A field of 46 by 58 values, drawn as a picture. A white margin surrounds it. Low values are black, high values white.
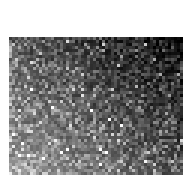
The bottom left is the ninth with the highest average. The ninth with the lowest average is the top right. The field climbs toward the bottom left. Neither half mirrors the other. No regular stripes run through it.
